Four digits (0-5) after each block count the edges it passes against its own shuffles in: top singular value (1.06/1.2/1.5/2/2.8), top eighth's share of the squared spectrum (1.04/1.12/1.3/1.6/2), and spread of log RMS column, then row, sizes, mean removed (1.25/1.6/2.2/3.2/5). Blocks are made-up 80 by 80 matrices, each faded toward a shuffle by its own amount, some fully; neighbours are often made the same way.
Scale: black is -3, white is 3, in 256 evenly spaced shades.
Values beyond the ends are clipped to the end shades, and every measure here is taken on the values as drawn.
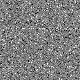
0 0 0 1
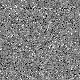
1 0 0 1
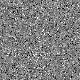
0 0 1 1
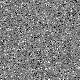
0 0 0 0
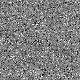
1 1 0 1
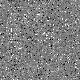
2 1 1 0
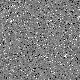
0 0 0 0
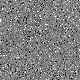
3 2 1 1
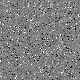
0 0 0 0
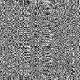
4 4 3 2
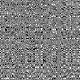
4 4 3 3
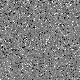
0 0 0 1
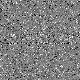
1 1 0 2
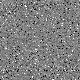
1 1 0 1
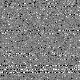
2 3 0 3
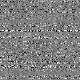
2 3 0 4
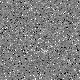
0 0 0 1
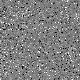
2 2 1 1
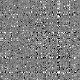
4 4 3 3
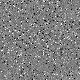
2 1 0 0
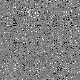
3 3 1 2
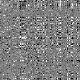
4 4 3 3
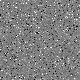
0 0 0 0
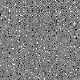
3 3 2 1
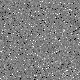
2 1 0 0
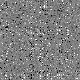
3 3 2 1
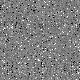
2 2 1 0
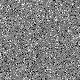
1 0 0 0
